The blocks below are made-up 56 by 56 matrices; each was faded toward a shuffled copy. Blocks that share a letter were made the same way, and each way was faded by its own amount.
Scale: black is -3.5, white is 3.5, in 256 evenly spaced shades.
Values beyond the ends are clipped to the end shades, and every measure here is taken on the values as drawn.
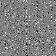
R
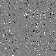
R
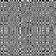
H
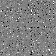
R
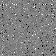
R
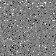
R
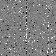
R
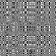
H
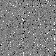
R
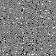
R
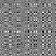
H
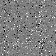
R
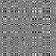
H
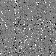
R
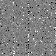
R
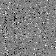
R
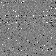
R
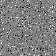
R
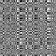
H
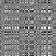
H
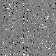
R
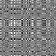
H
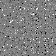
R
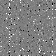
R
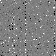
R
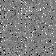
R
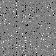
R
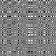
H
